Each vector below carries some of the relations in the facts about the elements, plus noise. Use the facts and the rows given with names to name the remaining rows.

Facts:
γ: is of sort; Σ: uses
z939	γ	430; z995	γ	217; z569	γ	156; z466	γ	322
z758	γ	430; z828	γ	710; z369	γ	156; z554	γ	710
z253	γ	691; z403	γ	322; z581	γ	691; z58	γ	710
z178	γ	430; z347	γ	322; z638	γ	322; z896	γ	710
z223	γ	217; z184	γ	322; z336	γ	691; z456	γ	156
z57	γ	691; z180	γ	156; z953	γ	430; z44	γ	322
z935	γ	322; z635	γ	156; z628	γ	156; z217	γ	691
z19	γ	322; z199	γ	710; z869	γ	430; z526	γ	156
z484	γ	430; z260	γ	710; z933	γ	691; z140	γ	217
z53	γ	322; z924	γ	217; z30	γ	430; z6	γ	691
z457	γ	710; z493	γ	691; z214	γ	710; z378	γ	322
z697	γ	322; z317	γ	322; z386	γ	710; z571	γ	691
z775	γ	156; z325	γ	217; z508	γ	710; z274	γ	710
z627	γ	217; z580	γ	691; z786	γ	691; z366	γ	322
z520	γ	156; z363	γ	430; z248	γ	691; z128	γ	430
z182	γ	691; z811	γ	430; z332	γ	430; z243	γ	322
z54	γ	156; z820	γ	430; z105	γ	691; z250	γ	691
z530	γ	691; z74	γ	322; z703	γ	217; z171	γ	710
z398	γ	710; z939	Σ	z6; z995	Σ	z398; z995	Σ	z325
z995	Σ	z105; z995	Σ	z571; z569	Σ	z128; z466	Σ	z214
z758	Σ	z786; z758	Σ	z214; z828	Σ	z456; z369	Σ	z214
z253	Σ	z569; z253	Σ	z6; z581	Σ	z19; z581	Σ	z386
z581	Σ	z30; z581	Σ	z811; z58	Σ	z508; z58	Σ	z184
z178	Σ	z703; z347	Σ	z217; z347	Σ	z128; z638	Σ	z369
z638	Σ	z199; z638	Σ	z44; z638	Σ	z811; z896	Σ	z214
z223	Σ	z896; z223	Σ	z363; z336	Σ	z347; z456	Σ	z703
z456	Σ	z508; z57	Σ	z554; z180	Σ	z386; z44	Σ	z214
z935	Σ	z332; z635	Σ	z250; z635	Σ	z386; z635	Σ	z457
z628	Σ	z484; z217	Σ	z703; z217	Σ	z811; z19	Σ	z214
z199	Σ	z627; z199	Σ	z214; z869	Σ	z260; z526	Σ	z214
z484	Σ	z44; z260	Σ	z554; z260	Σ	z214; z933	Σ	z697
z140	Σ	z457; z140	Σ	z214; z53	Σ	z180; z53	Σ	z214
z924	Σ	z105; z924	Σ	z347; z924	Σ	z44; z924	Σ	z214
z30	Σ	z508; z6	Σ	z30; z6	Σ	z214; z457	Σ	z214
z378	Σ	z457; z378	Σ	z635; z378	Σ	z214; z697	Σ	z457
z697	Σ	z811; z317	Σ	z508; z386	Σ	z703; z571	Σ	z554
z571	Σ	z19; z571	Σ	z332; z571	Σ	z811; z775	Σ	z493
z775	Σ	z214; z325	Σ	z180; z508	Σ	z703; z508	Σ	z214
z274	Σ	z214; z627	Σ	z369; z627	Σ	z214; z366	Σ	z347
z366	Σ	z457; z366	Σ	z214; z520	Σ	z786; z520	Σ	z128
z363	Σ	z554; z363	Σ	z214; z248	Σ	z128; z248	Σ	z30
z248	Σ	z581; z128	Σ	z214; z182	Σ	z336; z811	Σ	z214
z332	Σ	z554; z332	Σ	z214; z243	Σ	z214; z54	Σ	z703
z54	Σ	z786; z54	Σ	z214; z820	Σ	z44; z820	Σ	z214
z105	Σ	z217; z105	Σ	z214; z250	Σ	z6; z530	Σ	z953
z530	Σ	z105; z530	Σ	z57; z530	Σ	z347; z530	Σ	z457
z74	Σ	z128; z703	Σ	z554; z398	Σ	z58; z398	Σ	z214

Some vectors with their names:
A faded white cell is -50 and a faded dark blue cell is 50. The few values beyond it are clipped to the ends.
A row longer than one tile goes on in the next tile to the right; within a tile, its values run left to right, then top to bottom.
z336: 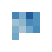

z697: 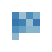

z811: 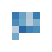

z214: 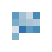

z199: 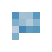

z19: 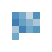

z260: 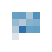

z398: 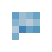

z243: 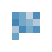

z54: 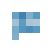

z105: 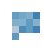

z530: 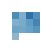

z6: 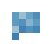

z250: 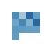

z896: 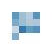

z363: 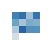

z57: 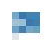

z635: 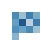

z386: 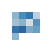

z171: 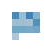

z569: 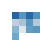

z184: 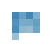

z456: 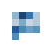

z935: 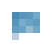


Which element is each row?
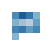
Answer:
z178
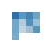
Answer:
z74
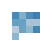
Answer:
z924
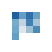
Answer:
z347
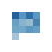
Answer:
z953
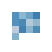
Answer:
z140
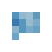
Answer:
z378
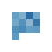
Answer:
z581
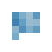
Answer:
z53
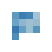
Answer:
z317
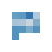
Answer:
z58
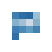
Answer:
z30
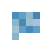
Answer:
z775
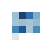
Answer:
z703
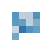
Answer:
z457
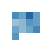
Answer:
z248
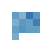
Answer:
z933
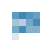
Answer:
z554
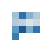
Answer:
z508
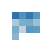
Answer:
z520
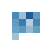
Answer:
z325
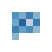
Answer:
z180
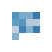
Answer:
z627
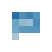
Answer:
z869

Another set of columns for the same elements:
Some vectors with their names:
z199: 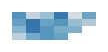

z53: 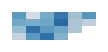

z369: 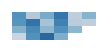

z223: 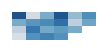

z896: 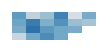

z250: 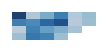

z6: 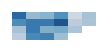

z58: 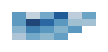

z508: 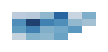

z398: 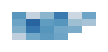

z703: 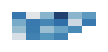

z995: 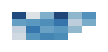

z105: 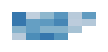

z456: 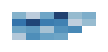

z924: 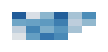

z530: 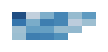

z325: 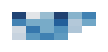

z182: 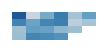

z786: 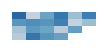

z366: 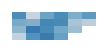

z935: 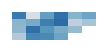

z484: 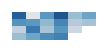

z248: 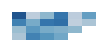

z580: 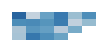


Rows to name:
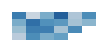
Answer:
z171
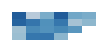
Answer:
z635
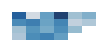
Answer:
z628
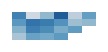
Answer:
z828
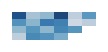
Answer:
z569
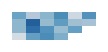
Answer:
z214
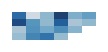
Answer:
z180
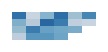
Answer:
z74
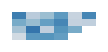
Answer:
z128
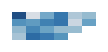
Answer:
z571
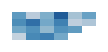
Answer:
z54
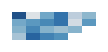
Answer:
z57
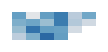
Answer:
z44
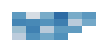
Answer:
z178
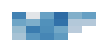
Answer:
z638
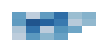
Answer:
z30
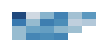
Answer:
z336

